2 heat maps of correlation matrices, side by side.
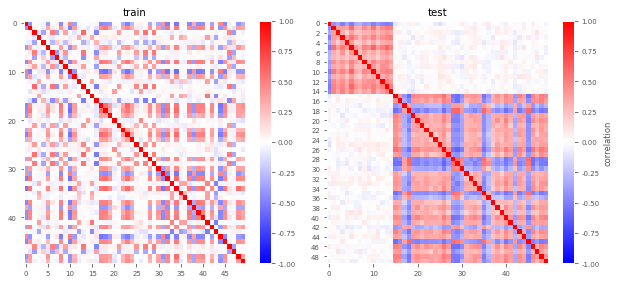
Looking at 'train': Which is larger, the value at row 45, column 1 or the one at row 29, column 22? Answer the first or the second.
the first
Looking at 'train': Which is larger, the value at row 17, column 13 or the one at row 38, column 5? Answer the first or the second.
the first
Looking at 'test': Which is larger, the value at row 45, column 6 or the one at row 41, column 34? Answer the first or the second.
the second
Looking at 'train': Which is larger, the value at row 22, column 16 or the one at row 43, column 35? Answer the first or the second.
the first
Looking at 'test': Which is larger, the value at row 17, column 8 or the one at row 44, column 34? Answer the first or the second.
the second
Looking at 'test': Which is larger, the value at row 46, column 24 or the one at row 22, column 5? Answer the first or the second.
the first
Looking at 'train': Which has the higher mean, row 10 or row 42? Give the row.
42
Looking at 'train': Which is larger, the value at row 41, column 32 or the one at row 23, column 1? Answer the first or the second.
the second
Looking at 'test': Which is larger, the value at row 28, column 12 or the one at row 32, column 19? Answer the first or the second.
the second
